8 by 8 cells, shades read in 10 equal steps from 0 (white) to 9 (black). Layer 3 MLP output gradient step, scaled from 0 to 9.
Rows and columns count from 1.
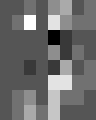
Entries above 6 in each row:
0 0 2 1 2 0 0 0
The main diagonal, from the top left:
6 5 6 6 7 1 5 6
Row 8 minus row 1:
0 -1 -2 -1 -2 3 0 1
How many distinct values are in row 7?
4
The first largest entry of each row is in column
1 1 5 6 3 1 1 1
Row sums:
41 32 52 46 46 36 39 39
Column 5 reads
4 1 9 4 7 1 2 2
